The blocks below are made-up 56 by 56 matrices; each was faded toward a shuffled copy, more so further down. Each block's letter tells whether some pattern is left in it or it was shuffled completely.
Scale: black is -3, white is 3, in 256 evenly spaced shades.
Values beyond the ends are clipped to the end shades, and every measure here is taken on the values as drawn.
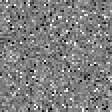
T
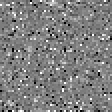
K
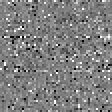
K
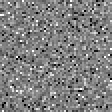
T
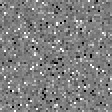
T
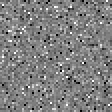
T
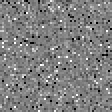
T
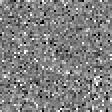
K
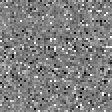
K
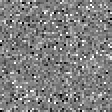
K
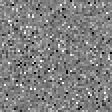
T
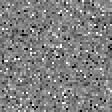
T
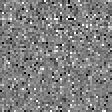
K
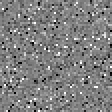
T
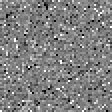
T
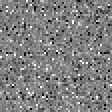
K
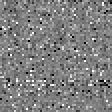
K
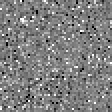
T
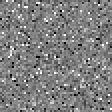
T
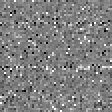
K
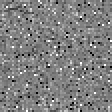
T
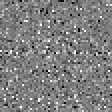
K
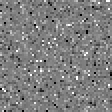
T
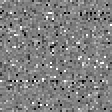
K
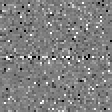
K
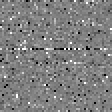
K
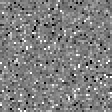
T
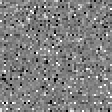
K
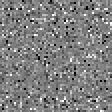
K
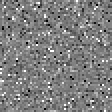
T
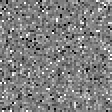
T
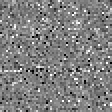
K
